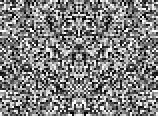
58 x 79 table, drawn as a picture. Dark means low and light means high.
There is no overall slope. The values spread evenly over their range. It is mirror symmetric from left to right. No seam splits the table. No single row or column stands out from its neighbours. There are no regular stripes. The grain is fine, like static.
